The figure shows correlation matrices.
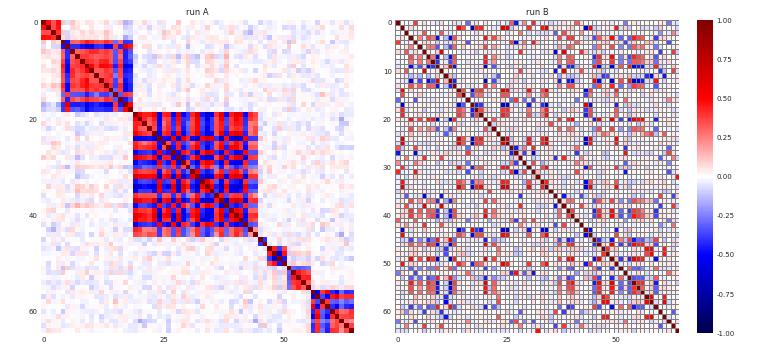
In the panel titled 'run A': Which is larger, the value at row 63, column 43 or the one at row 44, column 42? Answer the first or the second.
the first
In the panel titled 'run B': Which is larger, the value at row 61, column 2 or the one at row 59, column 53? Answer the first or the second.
the second
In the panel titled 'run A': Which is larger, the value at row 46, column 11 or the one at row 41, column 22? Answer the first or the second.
the second
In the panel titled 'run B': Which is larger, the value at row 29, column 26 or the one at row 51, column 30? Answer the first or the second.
the first
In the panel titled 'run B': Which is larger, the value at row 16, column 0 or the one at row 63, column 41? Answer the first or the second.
the second
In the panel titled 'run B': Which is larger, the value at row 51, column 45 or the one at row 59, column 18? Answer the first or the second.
the first
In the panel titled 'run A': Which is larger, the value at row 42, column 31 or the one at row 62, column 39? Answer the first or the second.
the second
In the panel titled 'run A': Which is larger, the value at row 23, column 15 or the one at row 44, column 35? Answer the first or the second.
the first
